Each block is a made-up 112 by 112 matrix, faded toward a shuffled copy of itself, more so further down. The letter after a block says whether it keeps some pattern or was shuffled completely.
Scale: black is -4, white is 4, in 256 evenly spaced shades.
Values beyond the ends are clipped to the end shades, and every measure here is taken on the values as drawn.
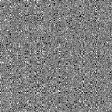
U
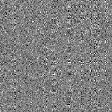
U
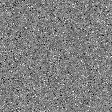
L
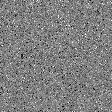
L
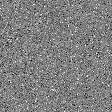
L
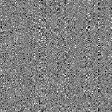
U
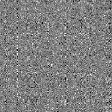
U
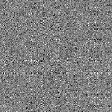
U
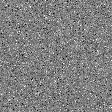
L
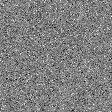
L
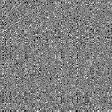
U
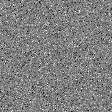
L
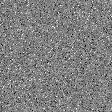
L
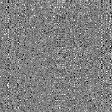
U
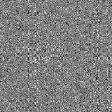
U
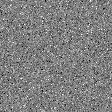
L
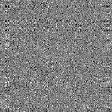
U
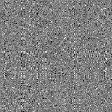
U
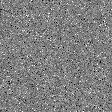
L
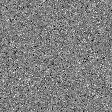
L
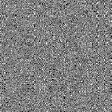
U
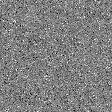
L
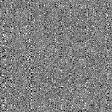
U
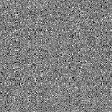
U
